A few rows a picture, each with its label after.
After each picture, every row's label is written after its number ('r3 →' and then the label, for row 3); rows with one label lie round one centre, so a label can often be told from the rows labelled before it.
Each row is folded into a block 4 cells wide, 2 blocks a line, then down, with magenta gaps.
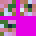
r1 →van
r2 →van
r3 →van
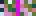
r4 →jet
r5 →van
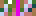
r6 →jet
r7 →jet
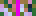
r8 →van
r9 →van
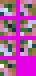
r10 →van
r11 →van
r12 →van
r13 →jet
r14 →van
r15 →jet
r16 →van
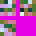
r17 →jet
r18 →jet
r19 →van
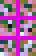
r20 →van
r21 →van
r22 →van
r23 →jet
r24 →jet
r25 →jet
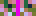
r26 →van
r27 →van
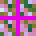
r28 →van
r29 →van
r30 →van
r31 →van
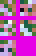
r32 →van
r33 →jet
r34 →jet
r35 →van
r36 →jet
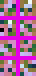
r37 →jet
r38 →jet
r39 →jet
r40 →van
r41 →van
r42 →jet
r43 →jet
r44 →van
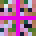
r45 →jet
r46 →jet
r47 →jet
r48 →van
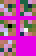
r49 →van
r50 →van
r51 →van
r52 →van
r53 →jet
